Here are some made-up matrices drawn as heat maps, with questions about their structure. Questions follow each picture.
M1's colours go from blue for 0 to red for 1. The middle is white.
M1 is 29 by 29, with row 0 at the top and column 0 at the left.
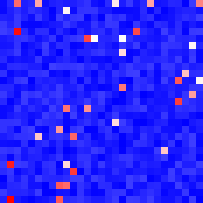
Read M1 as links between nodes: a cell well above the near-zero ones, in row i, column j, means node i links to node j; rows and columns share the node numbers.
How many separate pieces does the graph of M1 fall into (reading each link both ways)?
4
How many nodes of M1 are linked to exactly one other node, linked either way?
5
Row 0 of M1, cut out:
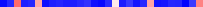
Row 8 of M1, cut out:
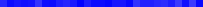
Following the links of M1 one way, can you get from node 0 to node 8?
yes
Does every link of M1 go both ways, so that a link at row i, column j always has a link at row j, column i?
no
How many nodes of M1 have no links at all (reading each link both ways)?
3
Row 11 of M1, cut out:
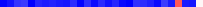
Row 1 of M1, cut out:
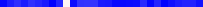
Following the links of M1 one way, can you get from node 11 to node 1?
yes
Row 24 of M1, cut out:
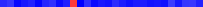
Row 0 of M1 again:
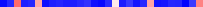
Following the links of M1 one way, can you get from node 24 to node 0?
no
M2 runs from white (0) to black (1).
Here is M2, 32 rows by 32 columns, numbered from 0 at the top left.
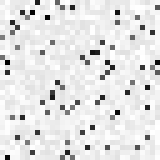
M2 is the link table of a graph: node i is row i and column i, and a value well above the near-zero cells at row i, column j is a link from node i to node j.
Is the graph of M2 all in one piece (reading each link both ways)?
no
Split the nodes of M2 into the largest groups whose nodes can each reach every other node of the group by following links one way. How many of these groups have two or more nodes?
3
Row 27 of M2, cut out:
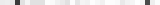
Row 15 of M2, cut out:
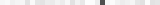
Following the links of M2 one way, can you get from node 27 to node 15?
no
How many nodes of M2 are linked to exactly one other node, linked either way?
2
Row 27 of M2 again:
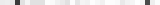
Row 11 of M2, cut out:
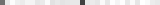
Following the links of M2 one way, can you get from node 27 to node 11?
no
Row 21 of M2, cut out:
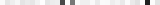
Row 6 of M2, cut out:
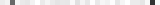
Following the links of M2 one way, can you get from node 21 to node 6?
yes
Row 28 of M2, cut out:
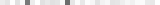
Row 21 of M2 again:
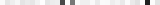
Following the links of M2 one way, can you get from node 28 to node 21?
yes
